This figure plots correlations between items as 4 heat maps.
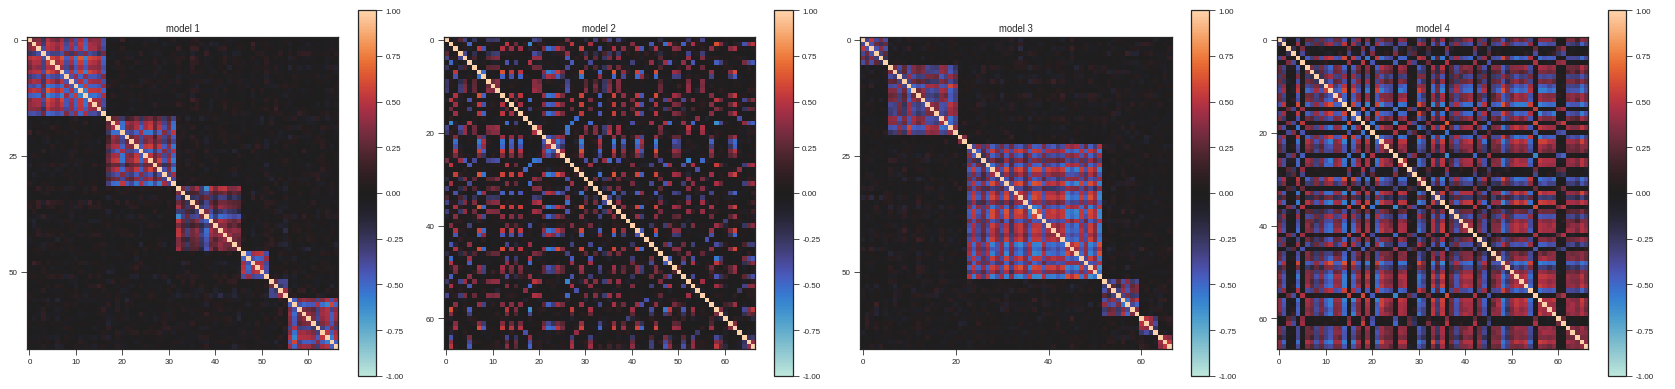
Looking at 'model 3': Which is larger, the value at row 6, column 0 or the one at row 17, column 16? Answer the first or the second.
the first
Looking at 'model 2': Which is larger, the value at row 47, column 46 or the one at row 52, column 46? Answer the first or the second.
the second
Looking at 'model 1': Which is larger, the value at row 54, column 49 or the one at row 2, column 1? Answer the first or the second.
the second
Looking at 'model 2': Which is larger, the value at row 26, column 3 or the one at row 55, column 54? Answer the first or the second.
the first
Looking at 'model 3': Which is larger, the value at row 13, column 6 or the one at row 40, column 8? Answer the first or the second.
the first
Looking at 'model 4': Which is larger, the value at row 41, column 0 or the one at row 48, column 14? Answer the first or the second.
the second
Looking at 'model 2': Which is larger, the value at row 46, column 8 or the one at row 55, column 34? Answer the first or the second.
the first
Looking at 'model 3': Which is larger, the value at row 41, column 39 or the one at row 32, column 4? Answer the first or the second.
the second
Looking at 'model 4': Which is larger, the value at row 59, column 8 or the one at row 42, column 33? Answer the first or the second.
the second
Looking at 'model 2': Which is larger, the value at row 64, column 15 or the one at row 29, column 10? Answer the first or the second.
the second
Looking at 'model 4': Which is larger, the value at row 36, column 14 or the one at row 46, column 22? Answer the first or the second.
the second
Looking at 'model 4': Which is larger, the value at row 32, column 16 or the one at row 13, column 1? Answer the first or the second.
the first
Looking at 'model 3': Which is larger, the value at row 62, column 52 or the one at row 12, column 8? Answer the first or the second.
the first
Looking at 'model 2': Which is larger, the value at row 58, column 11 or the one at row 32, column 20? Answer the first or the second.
the second
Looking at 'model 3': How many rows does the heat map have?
67
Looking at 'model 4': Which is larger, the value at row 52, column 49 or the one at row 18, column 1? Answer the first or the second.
the second
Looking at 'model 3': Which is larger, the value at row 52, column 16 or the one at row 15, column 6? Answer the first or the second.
the first
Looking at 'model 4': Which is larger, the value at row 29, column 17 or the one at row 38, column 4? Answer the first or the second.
the second
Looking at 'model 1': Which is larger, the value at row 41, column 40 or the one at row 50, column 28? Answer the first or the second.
the first
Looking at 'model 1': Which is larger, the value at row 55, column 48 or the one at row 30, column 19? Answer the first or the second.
the second
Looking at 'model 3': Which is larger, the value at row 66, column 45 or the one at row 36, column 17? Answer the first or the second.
the first
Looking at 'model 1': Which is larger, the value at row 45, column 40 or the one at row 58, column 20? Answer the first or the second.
the first
